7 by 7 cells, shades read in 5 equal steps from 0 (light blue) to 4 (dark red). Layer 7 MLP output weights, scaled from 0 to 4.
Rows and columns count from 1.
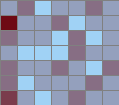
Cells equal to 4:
1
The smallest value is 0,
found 10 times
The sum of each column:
15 6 4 7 9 7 8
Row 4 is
1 0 0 0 2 1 1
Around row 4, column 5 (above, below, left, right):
2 1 0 1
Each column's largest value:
4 2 1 2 2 2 2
